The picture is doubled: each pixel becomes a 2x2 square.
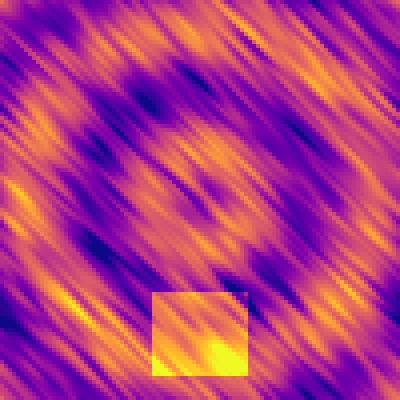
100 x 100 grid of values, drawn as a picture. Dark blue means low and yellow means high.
Rings spread out from the centre. The ninth with the highest average is the bottom middle. No overall slope runs across the table. An odd patch, higher than its surroundings, sits in the bottom middle.
